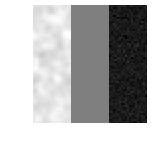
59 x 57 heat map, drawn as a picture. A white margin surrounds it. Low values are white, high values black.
It is made of 1 by 3 panels. Panel 1,1: very low, blotchy, faint in contrast. Panel 1,2: middling, flat. Panel 1,3: very high, fine-grained, faint in contrast.
